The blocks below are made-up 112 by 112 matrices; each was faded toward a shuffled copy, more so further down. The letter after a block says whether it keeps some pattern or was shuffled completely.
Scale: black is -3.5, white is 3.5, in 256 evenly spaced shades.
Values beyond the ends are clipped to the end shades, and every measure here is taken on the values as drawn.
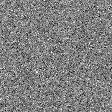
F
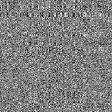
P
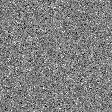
F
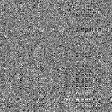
P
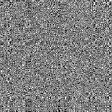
P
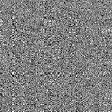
P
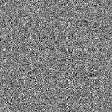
P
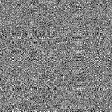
P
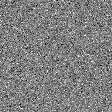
F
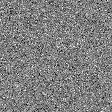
F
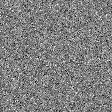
F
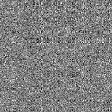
P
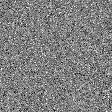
F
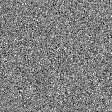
F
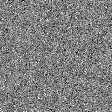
F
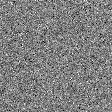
F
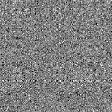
P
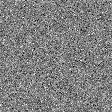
F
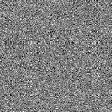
P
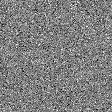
F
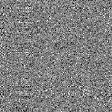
P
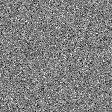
F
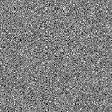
P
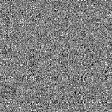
P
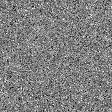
F
